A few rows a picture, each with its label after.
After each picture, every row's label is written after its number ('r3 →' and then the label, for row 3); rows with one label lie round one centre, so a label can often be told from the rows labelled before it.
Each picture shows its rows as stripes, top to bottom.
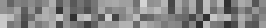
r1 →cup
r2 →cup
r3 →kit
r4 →cup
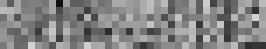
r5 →cup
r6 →cup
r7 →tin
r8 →cup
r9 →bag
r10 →cup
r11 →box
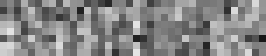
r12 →bag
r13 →tin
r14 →tin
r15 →kit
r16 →kit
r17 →box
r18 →kit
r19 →kit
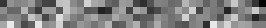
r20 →box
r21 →bag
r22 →box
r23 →kit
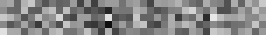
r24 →tin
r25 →bag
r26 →kit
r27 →bag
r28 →kit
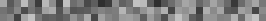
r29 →bag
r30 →cup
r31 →tin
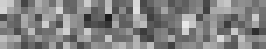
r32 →kit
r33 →kit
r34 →bag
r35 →bag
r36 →box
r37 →kit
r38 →cup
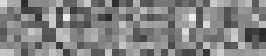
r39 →kit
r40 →cup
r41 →bag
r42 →cup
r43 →box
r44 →box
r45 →cup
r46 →kit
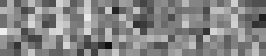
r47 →box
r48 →kit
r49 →box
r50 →box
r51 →kit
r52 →cup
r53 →bag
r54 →tin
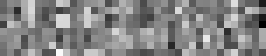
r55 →box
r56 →tin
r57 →box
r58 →box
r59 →cup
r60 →cup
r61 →cup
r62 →box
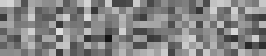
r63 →kit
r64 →tin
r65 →box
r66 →cup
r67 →box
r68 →bag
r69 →box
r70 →cup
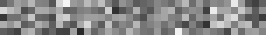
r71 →box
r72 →kit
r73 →box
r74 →kit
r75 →tin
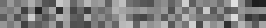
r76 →box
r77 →cup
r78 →box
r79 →cup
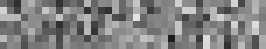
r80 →tin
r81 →bag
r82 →kit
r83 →tin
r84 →tin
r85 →cup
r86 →cup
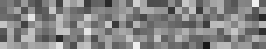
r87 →bag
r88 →cup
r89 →box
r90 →kit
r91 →box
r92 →tin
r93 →kit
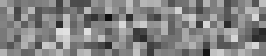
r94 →cup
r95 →tin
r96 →bag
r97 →cup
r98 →box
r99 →box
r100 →bag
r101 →kit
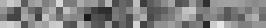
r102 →kit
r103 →bag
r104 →bag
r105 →kit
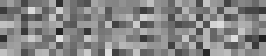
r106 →cup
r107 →box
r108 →cup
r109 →kit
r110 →cup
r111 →box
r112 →cup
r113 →kit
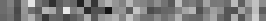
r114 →tin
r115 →bag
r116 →tin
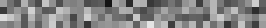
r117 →bag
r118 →box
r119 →kit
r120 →cup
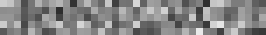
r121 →kit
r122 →cup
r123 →cup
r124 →kit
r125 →box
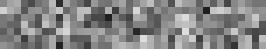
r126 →cup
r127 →kit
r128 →bag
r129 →bag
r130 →box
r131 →cup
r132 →cup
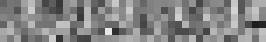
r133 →tin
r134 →tin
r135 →tin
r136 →box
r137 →kit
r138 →cup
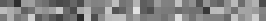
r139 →tin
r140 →kit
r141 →tin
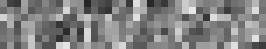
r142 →bag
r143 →bag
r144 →kit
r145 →tin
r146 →tin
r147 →tin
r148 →box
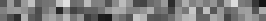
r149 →box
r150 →cup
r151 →bag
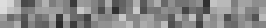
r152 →kit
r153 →kit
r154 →cup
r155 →cup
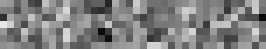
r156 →bag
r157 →bag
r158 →box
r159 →kit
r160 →bag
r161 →bag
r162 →cup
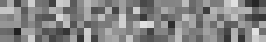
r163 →box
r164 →kit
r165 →box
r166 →cup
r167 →tin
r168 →tin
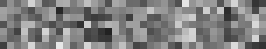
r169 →box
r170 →cup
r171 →bag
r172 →tin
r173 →bag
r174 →bag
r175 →box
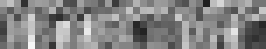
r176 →kit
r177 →cup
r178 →tin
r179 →box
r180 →box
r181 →box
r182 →box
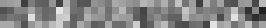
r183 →cup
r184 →box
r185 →box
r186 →kit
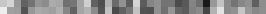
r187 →kit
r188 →kit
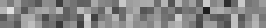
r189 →cup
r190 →kit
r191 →tin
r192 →tin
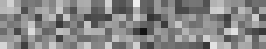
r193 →kit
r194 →kit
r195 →bag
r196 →tin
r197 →box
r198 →cup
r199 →kit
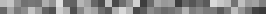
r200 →kit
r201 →box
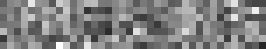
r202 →box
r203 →bag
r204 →box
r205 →bag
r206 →bag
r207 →tin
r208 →box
